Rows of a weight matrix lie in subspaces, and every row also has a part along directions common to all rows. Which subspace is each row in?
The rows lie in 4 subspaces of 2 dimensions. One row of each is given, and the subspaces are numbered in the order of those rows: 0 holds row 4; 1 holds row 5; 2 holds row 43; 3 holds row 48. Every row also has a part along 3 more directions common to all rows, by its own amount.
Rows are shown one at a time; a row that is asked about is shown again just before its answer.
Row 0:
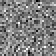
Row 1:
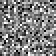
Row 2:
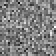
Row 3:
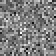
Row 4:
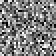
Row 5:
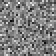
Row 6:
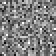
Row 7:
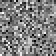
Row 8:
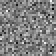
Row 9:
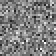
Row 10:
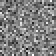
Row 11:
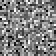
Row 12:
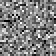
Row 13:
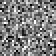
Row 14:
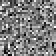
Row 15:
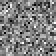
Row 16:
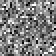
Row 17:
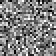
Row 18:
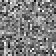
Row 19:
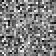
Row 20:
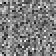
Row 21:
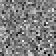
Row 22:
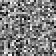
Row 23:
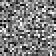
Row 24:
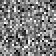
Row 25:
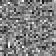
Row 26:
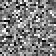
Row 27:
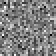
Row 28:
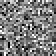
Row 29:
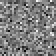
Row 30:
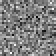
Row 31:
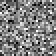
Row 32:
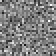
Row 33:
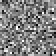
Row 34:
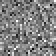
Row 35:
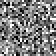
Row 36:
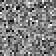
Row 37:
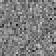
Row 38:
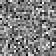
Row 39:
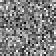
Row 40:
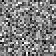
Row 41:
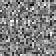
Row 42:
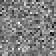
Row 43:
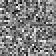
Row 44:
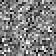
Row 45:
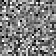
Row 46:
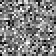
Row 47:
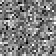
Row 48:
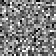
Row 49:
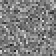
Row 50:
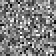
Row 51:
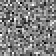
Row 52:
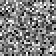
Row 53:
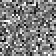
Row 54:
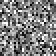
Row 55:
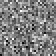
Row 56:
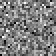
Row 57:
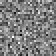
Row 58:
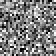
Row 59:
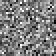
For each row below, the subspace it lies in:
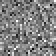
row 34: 0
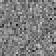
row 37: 2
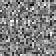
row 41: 1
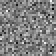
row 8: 1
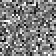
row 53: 2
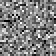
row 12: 2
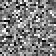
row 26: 2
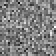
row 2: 1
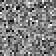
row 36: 1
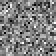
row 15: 1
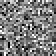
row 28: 0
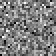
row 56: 3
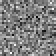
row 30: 2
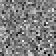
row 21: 2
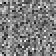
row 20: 3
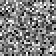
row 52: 1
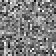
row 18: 0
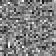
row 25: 0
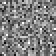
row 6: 3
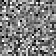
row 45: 3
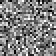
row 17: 0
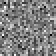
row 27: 3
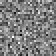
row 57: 0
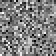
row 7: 0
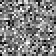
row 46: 3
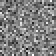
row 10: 1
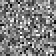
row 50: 1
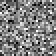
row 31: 1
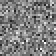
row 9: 1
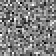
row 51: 1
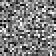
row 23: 2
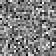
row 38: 0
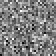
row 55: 0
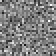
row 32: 2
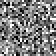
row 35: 3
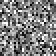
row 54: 0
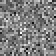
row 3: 2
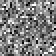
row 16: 1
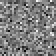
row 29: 3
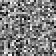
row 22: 0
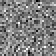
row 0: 3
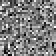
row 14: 0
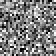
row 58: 2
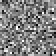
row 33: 2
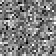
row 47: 3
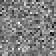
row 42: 3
